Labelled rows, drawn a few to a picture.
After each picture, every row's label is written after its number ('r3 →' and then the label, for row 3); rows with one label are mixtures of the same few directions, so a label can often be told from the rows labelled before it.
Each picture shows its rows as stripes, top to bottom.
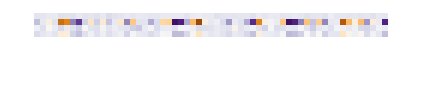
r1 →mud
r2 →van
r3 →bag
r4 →van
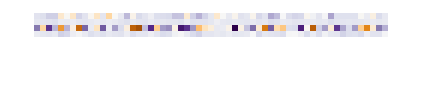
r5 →mud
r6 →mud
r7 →bag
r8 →van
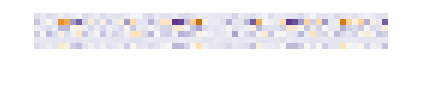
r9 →bag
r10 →van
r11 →van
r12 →bag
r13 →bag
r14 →van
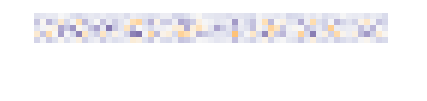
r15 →van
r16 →bag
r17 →mud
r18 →bag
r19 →bag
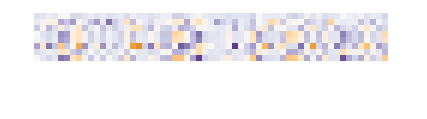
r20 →van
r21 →mud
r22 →bag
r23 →van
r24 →van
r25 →bag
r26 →van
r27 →van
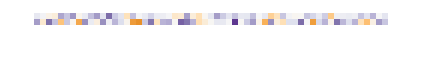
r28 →mud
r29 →bag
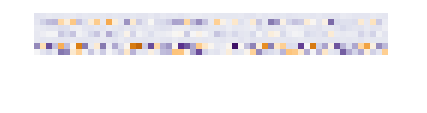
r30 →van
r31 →mud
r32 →van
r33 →mud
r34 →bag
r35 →bag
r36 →van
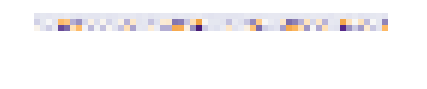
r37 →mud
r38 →van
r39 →van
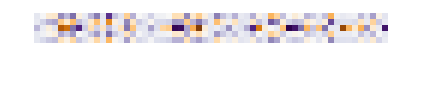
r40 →mud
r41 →mud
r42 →van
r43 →mud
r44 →mud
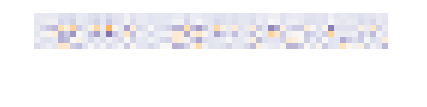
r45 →mud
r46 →mud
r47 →mud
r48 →mud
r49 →van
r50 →van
